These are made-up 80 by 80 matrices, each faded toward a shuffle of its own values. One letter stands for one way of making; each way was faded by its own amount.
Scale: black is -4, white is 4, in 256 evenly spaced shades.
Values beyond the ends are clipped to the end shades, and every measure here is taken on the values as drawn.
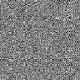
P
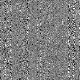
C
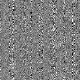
C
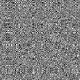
P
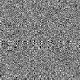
P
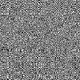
P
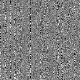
C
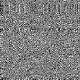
P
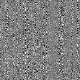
C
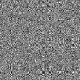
P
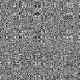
P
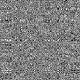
P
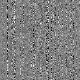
C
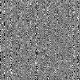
C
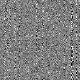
C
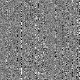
C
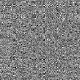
P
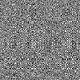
P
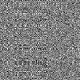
P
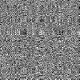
P
